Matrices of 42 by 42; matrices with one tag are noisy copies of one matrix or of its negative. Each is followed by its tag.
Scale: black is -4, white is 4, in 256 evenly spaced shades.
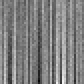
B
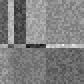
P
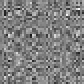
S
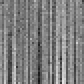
B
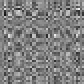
S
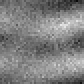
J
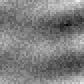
J
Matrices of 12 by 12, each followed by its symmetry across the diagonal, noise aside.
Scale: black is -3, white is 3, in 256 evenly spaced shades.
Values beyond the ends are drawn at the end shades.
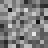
symmetric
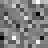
antisymmetric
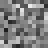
antisymmetric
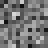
symmetric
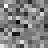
neither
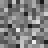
neither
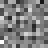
antisymmetric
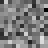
neither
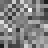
symmetric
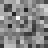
symmetric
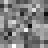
antisymmetric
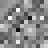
symmetric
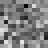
neither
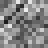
symmetric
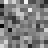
antisymmetric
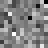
neither
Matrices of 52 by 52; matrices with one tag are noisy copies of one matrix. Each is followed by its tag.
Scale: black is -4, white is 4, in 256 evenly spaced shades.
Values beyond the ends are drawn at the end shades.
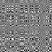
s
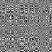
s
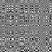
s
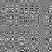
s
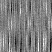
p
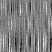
p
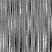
p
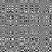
s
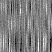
p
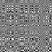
s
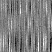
p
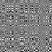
s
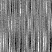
p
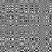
s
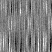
p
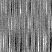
p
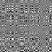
s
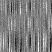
p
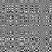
s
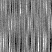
p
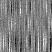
p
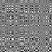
s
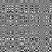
s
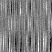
p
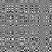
s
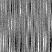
p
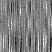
p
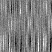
p
